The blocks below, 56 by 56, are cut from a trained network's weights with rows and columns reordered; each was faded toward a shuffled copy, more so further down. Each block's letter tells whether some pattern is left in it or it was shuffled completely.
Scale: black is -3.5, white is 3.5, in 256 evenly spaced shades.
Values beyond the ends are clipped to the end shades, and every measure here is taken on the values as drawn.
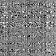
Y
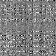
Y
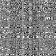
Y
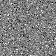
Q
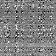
Y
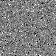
Q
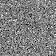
Q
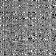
Y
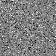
Q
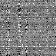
Y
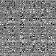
Y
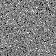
Q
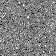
Q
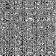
Y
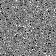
Q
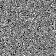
Q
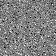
Q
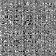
Y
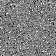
Q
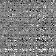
Y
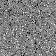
Q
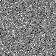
Q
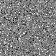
Q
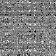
Y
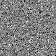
Q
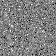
Q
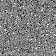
Q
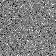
Q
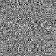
Y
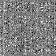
Y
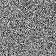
Q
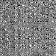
Y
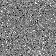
Q
